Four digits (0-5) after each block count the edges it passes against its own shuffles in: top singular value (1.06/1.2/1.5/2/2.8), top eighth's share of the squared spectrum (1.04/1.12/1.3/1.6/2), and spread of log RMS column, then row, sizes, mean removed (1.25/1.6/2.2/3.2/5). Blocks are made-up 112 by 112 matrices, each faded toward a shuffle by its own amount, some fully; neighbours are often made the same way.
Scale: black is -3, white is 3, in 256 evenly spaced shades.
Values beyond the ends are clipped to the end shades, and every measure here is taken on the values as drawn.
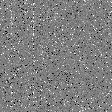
3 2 0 0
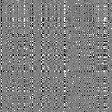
5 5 4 4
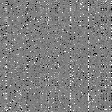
5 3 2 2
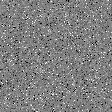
0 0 0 0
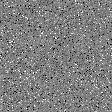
0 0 0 0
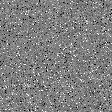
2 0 0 0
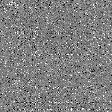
4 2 1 2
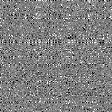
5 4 2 3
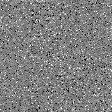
2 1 0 0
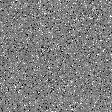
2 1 0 0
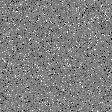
0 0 0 0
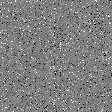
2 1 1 0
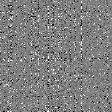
3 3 3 2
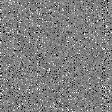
2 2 3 1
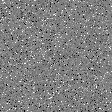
0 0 0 0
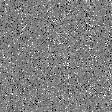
1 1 2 0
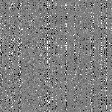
4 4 4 2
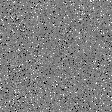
0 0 0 0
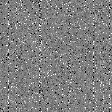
2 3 3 1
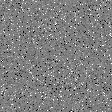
0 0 0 0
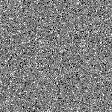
3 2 0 1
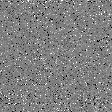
3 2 0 1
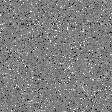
2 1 0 0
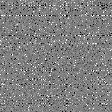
4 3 1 2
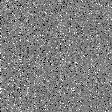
1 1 2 0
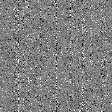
2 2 3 0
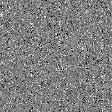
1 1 2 0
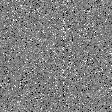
1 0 1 0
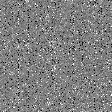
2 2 2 0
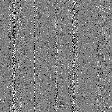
2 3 4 0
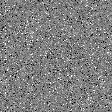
0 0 1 0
